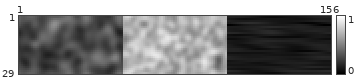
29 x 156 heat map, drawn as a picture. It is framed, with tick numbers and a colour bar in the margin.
The table splits into one row of 3 panels. Panel 1,1: low, blotchy. Panel 1,2: high, blotchy. Panel 1,3: very low, streaked across, faint in contrast.
